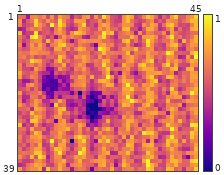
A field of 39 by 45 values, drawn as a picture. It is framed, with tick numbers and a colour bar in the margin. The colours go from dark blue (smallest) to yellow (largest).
Dips: two. Odd rows or columns: none. Stripes: upright, repeating 8 times. Seam: none.
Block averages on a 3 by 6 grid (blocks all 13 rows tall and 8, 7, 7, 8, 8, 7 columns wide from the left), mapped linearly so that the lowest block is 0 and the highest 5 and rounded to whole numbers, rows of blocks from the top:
4 4 5 4 4 5 / 2 1 0 4 4 5 / 4 4 4 4 4 5
